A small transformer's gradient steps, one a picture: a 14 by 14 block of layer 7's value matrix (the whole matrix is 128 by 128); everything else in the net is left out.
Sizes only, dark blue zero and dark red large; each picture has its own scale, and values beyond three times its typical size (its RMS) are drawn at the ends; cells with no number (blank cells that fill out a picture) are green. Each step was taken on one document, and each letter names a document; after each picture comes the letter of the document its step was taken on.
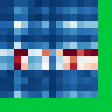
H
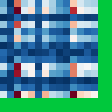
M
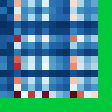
M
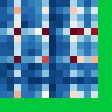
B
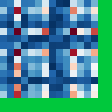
B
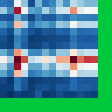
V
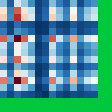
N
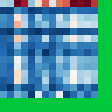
V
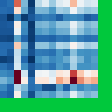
V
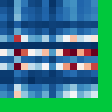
H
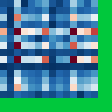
B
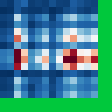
H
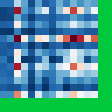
V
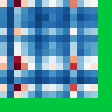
N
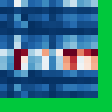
H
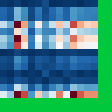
V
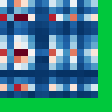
N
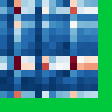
M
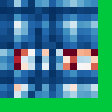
H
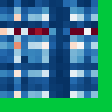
B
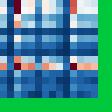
M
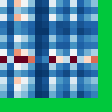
N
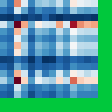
V
